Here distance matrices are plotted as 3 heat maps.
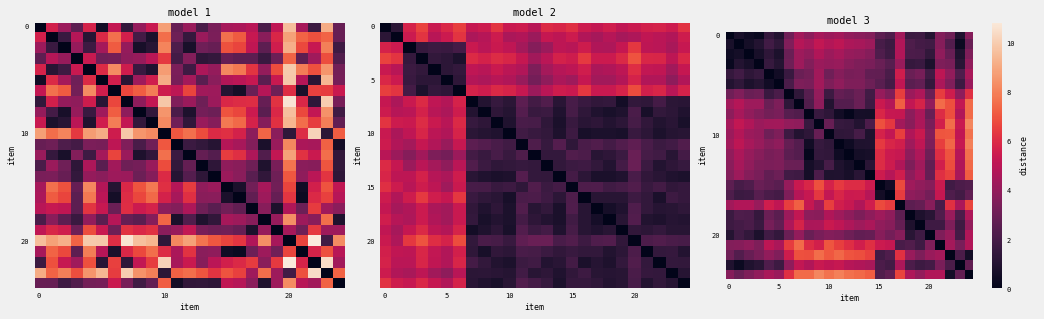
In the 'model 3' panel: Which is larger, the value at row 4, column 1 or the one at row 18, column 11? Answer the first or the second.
the second
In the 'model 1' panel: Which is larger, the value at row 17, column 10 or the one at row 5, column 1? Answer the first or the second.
the second
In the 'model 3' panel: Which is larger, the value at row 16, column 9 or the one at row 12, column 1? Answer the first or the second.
the first
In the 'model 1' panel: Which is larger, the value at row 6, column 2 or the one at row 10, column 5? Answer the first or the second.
the second
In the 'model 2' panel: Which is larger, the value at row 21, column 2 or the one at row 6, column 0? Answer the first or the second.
the second
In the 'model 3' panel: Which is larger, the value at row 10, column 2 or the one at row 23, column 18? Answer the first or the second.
the first
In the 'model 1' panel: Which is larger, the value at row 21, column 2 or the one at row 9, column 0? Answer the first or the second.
the first
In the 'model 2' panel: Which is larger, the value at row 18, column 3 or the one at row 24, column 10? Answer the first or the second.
the first
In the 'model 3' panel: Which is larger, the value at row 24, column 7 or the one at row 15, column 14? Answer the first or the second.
the first
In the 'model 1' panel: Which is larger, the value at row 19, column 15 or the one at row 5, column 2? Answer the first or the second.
the second
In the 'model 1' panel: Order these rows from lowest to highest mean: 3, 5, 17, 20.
3, 17, 5, 20
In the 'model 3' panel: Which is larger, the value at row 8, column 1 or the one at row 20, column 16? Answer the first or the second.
the first
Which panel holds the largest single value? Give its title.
model 1
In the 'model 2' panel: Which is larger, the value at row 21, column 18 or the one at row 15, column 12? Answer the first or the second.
the second
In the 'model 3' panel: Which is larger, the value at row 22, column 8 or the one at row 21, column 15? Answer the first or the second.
the first
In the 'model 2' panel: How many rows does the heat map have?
25
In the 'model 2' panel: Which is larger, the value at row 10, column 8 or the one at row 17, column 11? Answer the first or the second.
the second
